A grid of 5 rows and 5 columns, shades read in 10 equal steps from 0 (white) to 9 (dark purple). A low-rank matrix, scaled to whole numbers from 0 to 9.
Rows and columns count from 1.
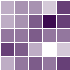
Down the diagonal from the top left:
3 4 6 0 7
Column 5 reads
7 7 5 2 7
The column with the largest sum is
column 5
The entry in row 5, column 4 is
5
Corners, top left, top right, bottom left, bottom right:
3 7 3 7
